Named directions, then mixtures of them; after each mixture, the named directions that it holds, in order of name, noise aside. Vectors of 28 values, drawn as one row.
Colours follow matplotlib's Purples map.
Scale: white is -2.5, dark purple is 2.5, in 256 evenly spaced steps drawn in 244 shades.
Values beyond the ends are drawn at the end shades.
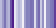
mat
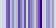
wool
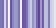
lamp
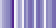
mat, wool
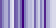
mat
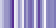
mat, wool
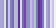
lamp, wool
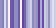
lamp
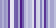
lamp, mat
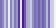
lamp, mat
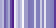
mat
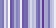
lamp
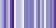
mat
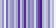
lamp, wool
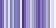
lamp, mat
